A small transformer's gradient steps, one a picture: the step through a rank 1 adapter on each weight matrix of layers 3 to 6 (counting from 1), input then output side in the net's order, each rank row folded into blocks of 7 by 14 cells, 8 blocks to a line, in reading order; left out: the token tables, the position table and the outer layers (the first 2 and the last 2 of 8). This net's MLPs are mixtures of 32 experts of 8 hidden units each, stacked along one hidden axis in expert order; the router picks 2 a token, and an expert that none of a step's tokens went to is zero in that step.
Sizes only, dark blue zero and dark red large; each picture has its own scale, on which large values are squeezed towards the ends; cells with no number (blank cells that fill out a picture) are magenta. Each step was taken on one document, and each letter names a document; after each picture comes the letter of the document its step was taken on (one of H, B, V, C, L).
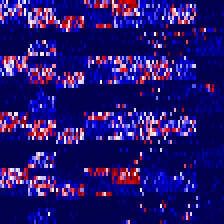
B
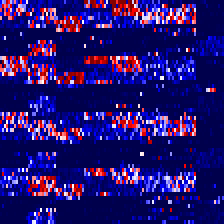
B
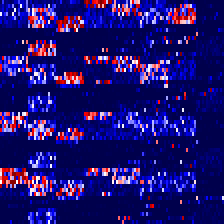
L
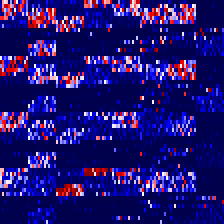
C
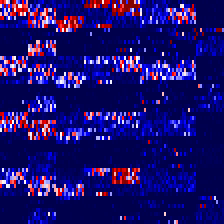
C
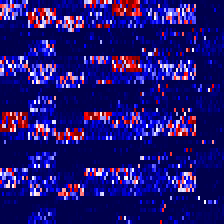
B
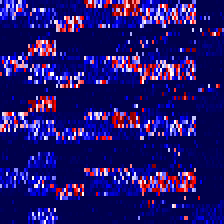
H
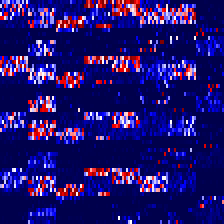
C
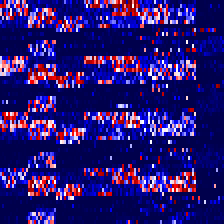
B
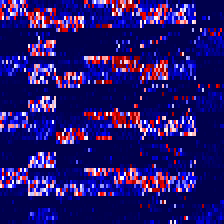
H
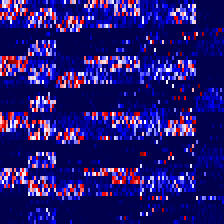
L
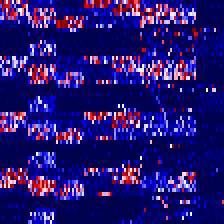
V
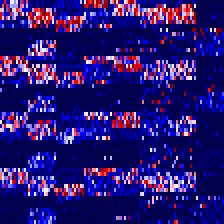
C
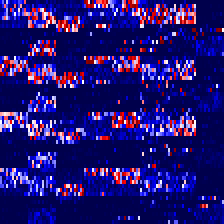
C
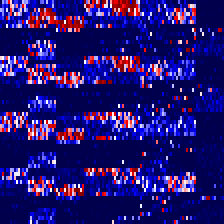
L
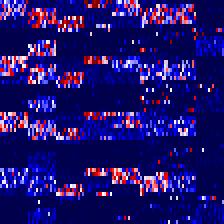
C
